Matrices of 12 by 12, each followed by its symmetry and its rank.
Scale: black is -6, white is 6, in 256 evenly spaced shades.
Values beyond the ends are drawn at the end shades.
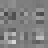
neither, rank two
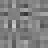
antisymmetric, rank two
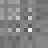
symmetric, rank two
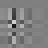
neither, rank one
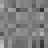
neither, rank two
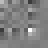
symmetric, rank two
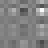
neither, rank one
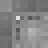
symmetric, rank two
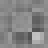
symmetric, rank two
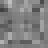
antisymmetric, rank two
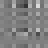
neither, rank one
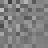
antisymmetric, rank two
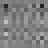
neither, rank two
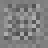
antisymmetric, rank two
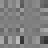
neither, rank one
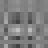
neither, rank one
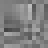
antisymmetric, rank two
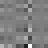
neither, rank one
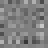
antisymmetric, rank two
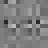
neither, rank two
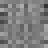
neither, rank two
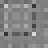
symmetric, rank two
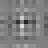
antisymmetric, rank two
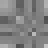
symmetric, rank two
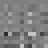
neither, rank two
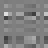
neither, rank one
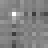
symmetric, rank two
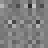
neither, rank two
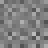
symmetric, rank two
